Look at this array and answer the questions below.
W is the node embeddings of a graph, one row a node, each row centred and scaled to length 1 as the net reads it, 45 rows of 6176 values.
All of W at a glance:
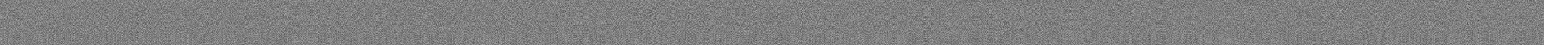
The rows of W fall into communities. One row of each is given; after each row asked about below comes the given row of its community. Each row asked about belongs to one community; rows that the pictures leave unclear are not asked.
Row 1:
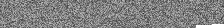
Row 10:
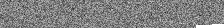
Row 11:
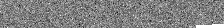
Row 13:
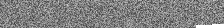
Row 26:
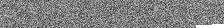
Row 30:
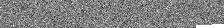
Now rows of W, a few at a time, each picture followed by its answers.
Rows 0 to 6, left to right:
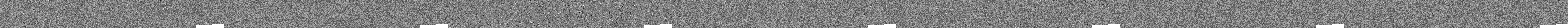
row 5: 26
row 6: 11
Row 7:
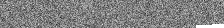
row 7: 11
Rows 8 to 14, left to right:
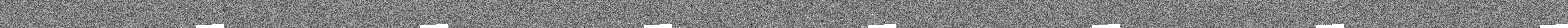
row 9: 13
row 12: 10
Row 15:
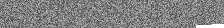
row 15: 10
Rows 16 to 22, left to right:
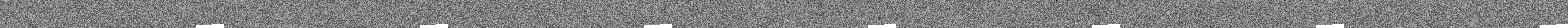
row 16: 10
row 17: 1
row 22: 13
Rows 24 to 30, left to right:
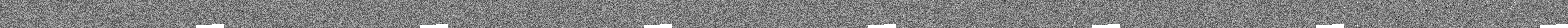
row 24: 1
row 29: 26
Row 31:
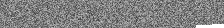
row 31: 13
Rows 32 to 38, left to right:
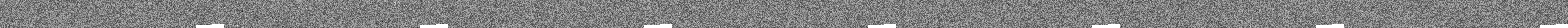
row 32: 1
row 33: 30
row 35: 26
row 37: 10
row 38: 1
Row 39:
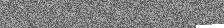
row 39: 26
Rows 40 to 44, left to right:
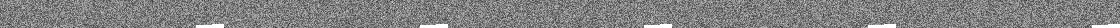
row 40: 1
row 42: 26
